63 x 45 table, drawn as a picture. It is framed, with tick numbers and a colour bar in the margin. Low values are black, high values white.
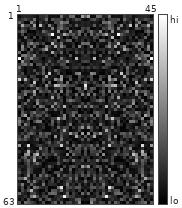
Histogram: skewed, a long tail of high values. Slope: none. Grain: fine. Average level on the scale: 20%. Mirror symmetry: left to right.
